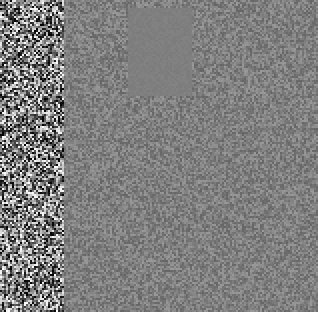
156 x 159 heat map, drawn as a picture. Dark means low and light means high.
Slope: none. Stripes: none. Grain: fine. Histogram: heavy tails on both sides. Calmest part: top middle. Seam: vertical, 20% of the way across, the right part calmer. Odd patch: calmer, in the top middle.
